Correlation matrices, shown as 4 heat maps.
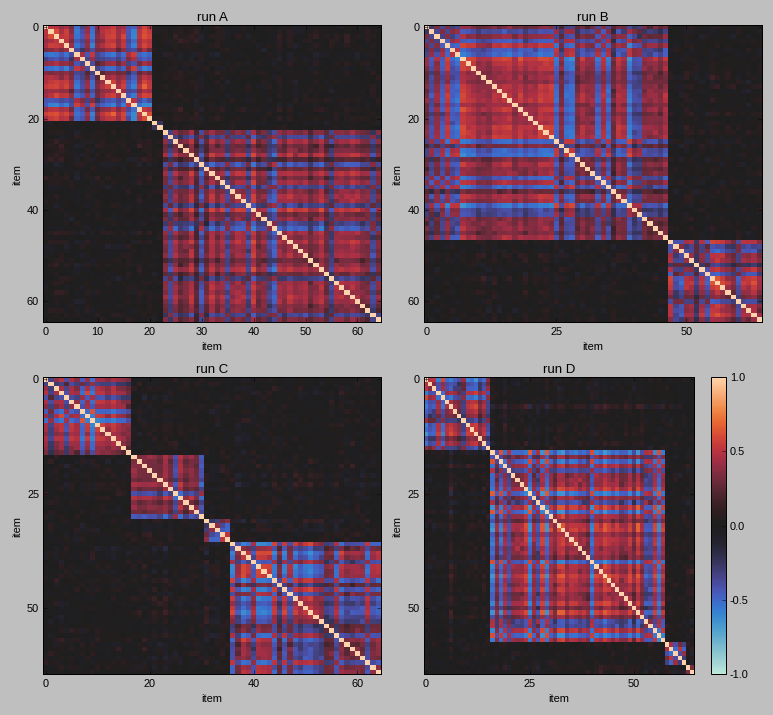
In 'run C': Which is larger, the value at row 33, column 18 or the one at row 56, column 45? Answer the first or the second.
the first
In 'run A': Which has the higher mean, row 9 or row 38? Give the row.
38
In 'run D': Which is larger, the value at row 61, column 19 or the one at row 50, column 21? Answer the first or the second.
the second
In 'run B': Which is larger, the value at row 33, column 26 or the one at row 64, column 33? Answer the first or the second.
the second
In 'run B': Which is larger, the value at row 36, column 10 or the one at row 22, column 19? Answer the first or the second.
the second
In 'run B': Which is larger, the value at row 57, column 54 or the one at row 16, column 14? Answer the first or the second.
the second
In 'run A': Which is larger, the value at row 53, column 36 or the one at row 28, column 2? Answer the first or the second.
the first
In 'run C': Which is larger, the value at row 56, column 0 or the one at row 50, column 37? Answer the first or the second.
the first
